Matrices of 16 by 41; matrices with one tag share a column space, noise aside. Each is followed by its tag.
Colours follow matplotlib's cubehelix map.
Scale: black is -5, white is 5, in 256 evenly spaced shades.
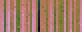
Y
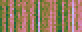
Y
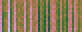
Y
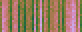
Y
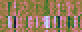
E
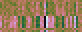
E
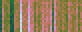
Y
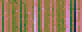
Y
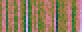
Y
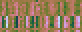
E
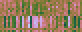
E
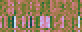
E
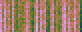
Y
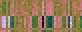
E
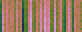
Y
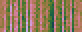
Y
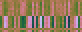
E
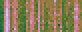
Y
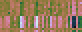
E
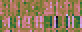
E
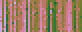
Y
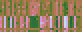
E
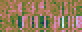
E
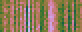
Y
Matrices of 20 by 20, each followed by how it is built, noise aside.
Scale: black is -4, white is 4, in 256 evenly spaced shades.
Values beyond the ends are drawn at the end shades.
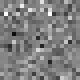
noise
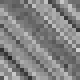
Toeplitz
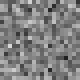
noise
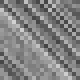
Toeplitz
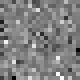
noise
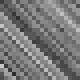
Toeplitz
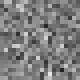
noise
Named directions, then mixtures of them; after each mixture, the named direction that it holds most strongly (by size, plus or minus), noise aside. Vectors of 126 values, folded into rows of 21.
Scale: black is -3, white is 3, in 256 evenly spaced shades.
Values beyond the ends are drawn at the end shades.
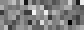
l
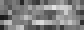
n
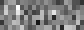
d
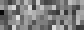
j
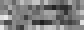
n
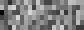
j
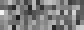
j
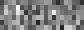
d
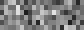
d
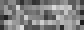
n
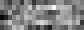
n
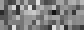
j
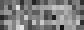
n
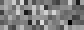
l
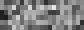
j
